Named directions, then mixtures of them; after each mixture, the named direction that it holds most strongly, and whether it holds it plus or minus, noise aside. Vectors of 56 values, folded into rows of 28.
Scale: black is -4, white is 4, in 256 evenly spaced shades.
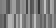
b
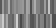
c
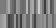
b, minus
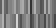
c, plus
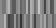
b, minus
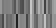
c, minus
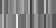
c, plus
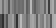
c, minus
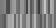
b, plus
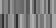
c, minus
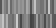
c, plus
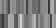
c, minus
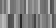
b, minus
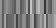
b, minus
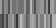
c, minus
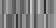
b, minus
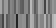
c, minus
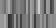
b, minus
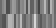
b, plus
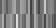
b, plus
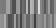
b, minus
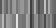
c, plus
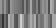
c, minus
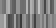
b, minus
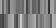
c, minus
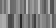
b, minus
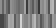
b, plus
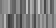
b, minus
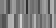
b, plus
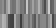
b, minus
